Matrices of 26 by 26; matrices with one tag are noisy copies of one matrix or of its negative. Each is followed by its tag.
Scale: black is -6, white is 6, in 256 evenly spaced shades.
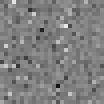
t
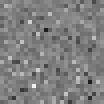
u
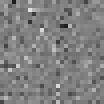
t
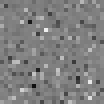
u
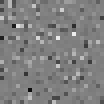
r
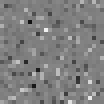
u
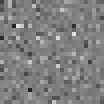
r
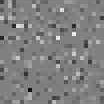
r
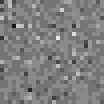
r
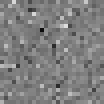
t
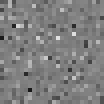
r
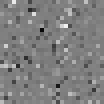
t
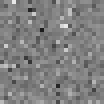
t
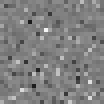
u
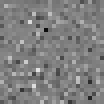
u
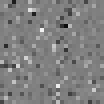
t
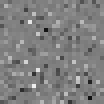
u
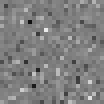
u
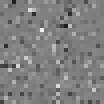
t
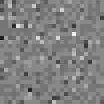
r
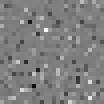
u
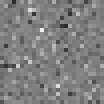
t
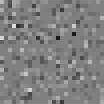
r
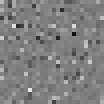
r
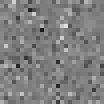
t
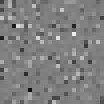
r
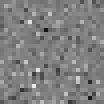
u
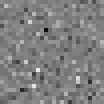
u
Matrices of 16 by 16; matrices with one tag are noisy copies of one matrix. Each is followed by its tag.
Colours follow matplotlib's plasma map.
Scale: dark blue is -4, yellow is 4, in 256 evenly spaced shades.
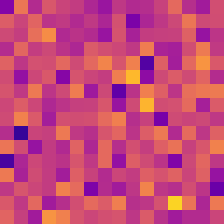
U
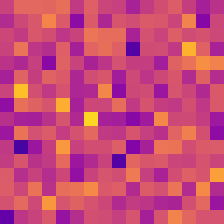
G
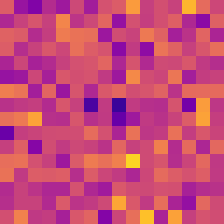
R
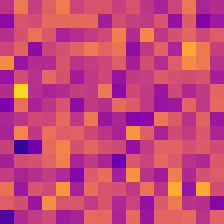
G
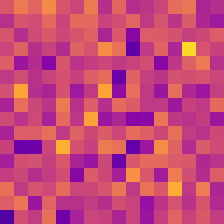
G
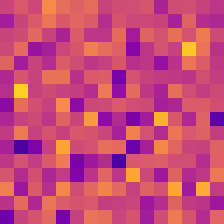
G
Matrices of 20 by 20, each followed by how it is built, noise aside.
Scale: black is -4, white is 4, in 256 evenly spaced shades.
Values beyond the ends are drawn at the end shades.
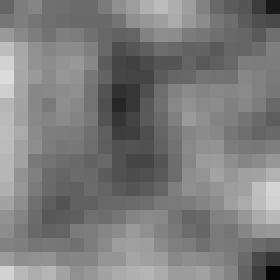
smooth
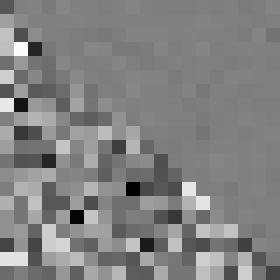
lower triangular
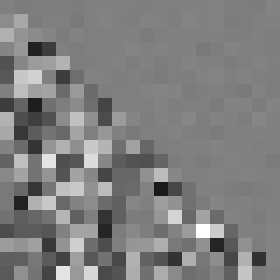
lower triangular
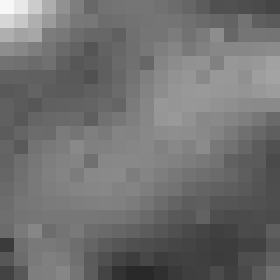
smooth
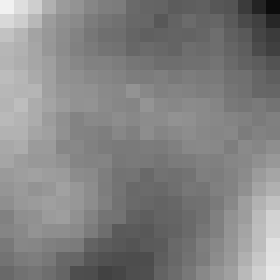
smooth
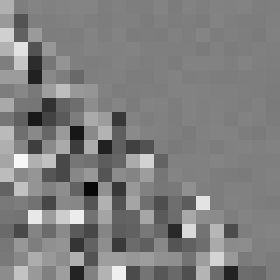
lower triangular
